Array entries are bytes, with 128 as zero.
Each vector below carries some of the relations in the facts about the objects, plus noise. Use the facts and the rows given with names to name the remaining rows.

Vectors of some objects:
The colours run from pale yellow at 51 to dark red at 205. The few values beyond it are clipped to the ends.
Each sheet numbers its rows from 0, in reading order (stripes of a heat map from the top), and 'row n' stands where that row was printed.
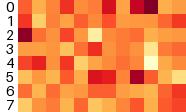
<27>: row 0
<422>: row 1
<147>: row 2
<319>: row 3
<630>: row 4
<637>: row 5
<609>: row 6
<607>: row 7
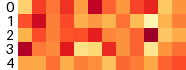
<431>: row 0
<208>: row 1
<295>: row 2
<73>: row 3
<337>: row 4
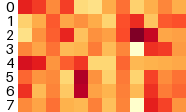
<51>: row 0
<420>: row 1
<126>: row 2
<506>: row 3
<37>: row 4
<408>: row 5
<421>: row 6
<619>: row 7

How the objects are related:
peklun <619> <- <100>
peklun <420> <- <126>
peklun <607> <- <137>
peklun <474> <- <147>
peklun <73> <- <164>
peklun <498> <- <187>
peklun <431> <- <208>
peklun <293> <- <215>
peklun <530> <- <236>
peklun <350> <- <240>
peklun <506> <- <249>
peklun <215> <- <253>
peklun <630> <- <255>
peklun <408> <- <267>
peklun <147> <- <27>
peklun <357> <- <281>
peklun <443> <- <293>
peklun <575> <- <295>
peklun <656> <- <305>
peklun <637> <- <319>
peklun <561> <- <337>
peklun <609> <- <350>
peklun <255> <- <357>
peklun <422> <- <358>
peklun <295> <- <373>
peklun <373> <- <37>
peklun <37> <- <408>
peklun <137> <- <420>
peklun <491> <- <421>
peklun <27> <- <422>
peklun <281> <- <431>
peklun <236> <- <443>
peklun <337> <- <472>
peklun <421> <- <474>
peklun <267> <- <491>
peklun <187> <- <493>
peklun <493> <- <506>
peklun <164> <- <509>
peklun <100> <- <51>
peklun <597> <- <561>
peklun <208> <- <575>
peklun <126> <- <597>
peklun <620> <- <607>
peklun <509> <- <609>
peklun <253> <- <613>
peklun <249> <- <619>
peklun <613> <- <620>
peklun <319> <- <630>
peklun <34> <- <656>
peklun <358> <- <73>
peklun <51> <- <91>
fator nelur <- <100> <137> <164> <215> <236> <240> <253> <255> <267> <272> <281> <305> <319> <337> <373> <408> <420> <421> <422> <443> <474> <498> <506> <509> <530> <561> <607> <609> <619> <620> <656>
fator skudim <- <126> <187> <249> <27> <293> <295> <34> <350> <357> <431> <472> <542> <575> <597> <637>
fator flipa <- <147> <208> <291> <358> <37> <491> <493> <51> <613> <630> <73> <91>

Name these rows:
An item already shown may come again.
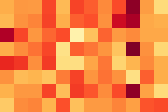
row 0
<187>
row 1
<472>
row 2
<491>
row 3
<249>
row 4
<51>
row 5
<498>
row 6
<187>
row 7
<620>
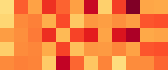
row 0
<293>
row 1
<620>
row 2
<350>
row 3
<620>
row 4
<373>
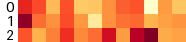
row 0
<291>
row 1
<147>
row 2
<27>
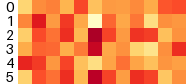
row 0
<620>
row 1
<613>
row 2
<357>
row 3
<281>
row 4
<91>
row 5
<357>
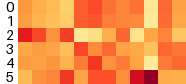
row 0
<530>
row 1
<530>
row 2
<493>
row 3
<236>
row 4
<319>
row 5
<472>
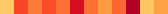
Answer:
<575>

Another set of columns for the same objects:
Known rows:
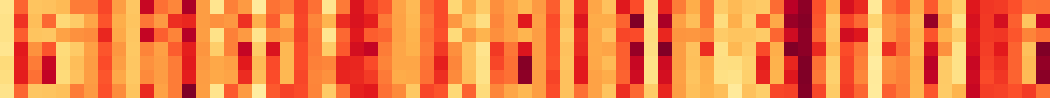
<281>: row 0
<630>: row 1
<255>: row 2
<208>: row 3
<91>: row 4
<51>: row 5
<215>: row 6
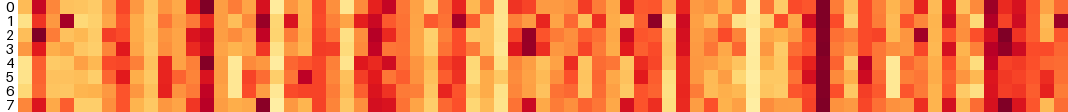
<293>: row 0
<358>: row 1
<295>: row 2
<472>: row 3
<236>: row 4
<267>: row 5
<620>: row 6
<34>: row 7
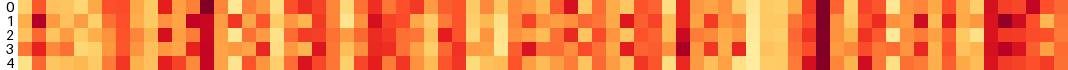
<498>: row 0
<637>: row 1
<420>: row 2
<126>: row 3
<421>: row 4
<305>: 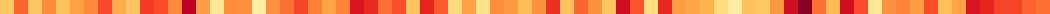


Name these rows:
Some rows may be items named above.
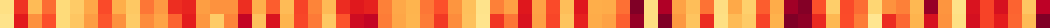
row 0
<630>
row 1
<208>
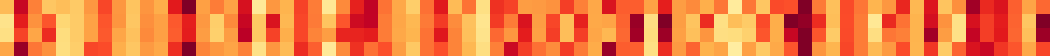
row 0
<293>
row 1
<208>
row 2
<291>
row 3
<249>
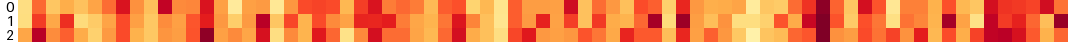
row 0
<337>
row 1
<291>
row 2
<27>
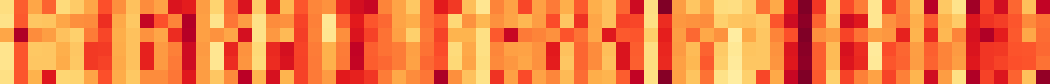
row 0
<613>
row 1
<255>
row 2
<542>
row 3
<373>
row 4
<373>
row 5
<147>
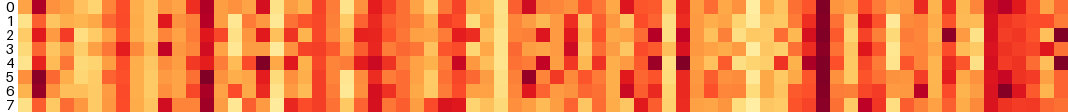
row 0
<542>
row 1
<272>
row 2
<493>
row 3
<561>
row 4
<37>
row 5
<187>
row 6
<357>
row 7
<422>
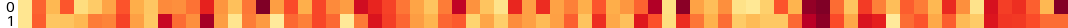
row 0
<491>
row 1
<281>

